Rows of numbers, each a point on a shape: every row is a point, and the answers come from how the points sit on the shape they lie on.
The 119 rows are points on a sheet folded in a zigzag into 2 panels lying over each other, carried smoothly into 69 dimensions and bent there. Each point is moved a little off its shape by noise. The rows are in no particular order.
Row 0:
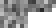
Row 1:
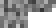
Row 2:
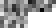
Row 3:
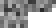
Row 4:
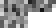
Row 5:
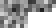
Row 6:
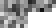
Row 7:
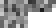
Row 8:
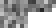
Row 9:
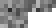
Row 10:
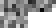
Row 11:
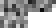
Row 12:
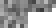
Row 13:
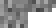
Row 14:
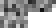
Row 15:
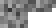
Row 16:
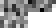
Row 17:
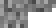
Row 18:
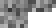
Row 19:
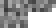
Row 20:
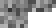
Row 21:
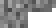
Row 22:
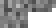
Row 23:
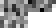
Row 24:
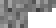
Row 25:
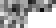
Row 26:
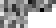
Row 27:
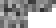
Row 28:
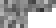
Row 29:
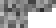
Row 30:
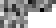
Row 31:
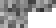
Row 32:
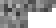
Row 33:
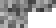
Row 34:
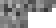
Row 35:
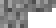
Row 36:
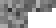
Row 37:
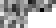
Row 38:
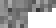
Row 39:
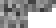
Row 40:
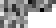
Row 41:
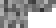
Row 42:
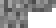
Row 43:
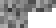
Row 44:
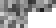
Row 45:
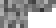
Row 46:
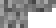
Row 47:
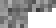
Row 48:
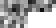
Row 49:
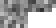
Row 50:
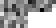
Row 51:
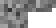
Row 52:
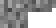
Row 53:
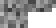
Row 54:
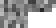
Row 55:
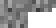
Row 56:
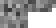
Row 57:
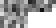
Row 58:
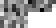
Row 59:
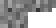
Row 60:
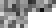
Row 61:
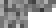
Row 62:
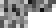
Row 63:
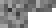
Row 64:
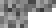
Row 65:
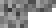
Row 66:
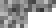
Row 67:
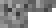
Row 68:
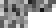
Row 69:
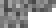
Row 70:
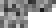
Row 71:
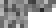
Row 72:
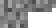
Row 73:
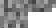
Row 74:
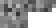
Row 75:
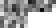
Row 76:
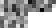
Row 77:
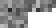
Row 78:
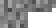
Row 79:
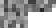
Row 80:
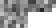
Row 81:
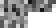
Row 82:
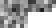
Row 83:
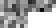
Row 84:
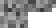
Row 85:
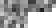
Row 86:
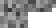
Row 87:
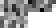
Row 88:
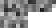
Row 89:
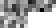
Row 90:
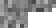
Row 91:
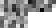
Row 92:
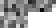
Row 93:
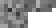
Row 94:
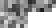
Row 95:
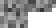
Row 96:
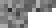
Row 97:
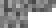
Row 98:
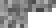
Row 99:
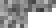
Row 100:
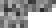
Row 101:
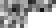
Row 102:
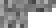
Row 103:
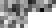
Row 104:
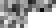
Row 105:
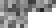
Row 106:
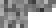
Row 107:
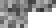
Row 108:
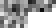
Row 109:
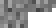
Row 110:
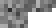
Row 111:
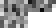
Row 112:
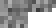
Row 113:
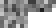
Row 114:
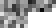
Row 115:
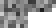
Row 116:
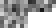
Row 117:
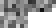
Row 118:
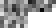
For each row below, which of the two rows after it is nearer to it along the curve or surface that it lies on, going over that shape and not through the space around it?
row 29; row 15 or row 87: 15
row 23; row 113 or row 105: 113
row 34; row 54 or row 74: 74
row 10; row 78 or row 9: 9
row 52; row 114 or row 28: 28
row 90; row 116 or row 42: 42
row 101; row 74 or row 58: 58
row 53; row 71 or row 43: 43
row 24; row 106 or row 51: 106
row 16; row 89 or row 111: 111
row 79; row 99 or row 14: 99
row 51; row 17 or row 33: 33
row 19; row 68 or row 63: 68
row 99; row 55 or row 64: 55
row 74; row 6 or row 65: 65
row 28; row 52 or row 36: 52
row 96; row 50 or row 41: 50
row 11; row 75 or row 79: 75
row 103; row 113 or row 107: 107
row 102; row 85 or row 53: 85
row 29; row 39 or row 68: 39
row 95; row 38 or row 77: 77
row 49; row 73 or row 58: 73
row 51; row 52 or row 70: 70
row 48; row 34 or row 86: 86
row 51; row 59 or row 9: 9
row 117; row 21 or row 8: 8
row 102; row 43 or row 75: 75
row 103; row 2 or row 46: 2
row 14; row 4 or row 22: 4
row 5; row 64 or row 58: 58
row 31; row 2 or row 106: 2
